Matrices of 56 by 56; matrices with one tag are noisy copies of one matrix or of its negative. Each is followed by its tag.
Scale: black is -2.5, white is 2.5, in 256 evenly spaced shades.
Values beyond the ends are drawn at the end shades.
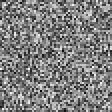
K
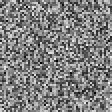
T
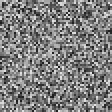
K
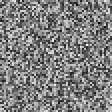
T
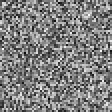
K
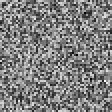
K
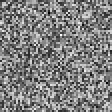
K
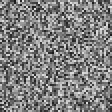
T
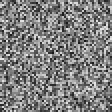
T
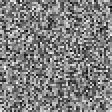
T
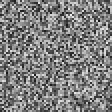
T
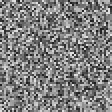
T
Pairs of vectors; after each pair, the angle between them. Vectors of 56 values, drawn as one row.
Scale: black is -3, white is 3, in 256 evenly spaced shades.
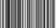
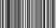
nearly parallel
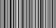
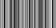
partly aligned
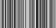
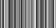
partly aligned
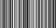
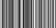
partly aligned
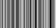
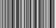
nearly parallel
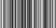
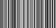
orthogonal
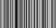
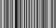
nearly parallel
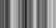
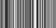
partly aligned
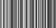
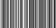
partly aligned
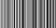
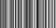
nearly opposite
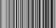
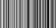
partly aligned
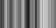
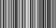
partly opposed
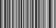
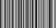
nearly parallel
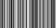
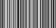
partly aligned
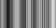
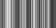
nearly opposite
